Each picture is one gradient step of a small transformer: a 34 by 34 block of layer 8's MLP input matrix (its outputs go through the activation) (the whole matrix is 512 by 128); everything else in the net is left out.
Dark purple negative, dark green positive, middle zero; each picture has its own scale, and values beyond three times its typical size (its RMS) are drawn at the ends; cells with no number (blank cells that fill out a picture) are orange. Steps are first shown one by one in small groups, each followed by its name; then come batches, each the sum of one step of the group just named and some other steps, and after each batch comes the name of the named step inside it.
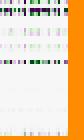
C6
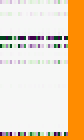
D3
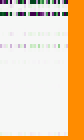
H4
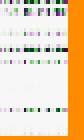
C6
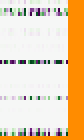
C6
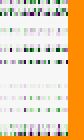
H4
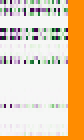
C6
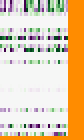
D3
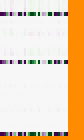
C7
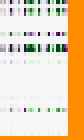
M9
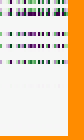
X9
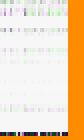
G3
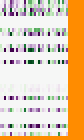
X9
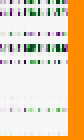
M9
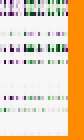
M9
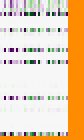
G3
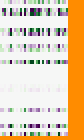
X9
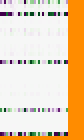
C7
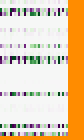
G3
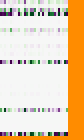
C7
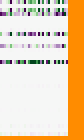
X9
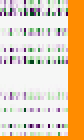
X9
